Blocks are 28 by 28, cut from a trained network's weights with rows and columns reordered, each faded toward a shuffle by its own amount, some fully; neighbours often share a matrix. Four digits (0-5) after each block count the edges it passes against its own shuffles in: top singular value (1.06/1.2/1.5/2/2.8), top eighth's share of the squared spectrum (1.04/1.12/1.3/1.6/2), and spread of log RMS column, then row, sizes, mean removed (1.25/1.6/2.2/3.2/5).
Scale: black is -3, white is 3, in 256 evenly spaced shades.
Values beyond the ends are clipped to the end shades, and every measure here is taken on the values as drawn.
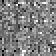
2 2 0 1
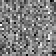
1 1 0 0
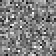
1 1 0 0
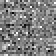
1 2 1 0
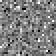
0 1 0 0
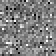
1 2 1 0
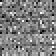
2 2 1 0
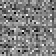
1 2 1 0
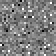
1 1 0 0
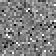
0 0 0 0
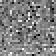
1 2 2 0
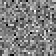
0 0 0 0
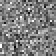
0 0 0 0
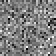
1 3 2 1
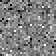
0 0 1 0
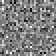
2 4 2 1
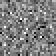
0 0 0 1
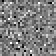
0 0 0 0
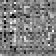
2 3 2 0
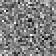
1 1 0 0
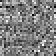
2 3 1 1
